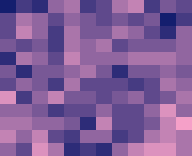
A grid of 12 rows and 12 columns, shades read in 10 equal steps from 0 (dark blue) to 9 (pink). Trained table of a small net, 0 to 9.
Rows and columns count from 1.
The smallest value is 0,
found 2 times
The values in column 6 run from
1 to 6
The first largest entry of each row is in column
9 2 2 5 5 6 5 1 11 12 1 3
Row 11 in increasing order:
2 2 3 3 5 5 5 6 6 7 7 7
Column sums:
49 51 57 44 55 44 49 45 52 52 60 61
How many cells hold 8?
5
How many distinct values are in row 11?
5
